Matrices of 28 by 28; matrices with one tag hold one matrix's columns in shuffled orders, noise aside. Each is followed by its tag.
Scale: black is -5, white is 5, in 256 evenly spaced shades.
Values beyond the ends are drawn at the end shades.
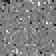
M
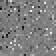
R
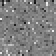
M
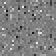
R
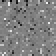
M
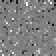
M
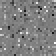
R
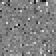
M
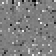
M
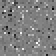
R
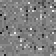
R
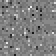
R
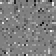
M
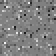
R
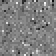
M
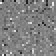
M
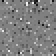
M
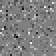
R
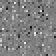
R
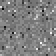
R
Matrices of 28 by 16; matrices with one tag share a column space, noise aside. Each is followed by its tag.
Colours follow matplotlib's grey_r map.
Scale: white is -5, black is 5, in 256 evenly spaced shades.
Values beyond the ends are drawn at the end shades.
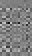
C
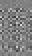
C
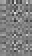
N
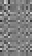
N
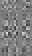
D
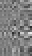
D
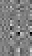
D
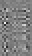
C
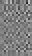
N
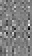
D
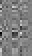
D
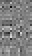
D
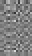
N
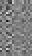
N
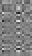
N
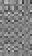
N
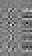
C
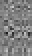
D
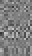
D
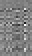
C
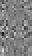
D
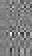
D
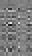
C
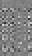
C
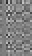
N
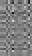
N
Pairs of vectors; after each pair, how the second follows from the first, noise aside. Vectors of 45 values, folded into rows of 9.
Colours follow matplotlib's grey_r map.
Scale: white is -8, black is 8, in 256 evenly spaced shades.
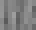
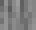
wrapped around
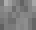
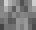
scaled up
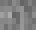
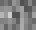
scaled up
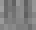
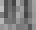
scaled up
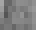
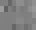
partly zeroed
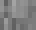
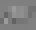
partly zeroed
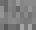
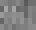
wrapped around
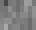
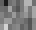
scaled up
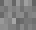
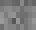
sign-scrambled
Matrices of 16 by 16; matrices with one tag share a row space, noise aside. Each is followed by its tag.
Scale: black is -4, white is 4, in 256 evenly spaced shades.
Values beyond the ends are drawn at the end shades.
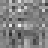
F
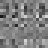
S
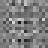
F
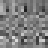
S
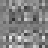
F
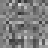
F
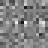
S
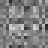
F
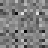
S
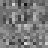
F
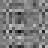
F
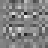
F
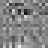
F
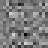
F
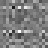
F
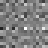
S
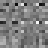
S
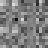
S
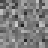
S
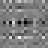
F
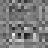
F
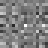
S
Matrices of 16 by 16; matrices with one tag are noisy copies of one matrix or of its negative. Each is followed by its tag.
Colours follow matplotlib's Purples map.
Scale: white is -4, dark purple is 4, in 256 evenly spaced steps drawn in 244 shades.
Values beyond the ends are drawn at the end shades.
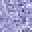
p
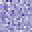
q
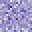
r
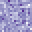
p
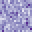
p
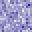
p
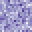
p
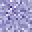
r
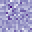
r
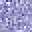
q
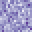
p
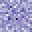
r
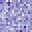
q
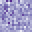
q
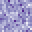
p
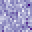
p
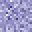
r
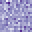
q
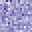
q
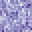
p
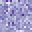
q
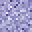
r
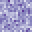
p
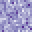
p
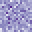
r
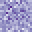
r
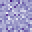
r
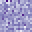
q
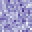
p
